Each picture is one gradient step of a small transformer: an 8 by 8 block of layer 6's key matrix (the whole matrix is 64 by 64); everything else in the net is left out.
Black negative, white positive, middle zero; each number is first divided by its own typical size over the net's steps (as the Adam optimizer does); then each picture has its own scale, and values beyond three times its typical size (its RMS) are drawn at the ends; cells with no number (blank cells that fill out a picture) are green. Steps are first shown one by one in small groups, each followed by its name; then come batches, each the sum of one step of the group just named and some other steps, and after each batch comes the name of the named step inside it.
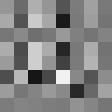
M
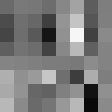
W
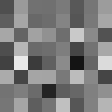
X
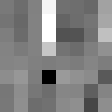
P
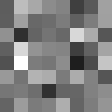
X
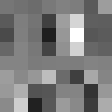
W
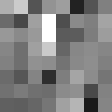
P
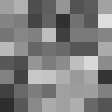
P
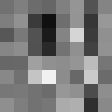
W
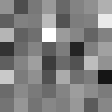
P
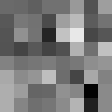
W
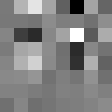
P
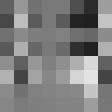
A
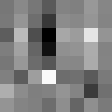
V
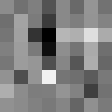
V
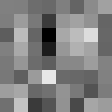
V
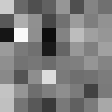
V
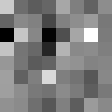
V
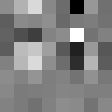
A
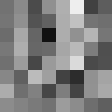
V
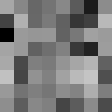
A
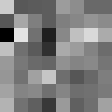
V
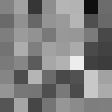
A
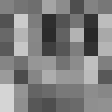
A
